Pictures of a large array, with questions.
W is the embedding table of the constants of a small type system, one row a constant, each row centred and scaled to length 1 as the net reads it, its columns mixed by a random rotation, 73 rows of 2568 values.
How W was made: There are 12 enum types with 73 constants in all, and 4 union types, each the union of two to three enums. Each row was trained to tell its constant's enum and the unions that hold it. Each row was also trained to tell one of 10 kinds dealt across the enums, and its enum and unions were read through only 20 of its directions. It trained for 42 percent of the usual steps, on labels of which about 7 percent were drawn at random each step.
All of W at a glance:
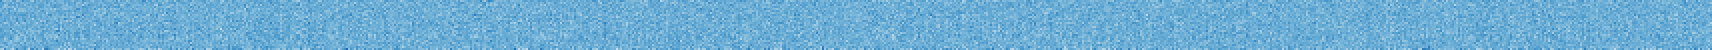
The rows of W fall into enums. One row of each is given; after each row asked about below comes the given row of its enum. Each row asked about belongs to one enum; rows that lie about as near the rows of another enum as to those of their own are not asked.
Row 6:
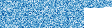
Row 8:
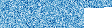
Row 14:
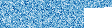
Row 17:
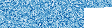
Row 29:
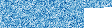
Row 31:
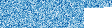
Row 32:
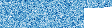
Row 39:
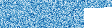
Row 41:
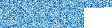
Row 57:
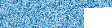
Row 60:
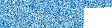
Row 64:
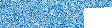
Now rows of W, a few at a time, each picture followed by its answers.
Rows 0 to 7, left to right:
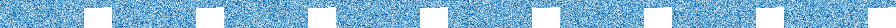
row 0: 41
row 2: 41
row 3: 29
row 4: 17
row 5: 64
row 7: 57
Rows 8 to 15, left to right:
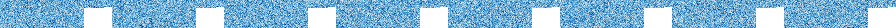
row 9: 29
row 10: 64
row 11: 60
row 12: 39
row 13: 32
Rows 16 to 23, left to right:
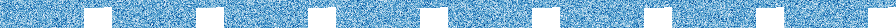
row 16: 31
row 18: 39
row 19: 57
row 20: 29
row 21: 60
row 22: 29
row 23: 29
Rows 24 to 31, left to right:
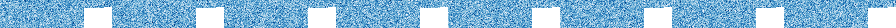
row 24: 32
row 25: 17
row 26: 60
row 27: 41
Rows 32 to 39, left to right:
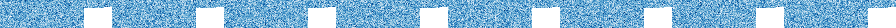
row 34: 41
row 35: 64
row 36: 60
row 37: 6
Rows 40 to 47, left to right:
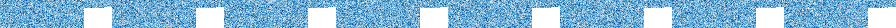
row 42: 57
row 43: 17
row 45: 60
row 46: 41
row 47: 41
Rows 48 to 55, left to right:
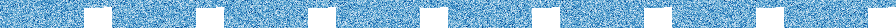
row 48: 14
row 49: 39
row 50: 8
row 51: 17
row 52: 64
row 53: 17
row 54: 39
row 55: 17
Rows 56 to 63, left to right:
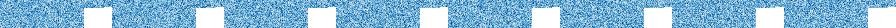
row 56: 57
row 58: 57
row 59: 39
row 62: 31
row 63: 14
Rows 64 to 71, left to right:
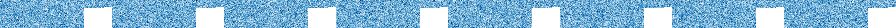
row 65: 39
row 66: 57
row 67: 32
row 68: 60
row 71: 29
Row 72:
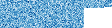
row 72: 32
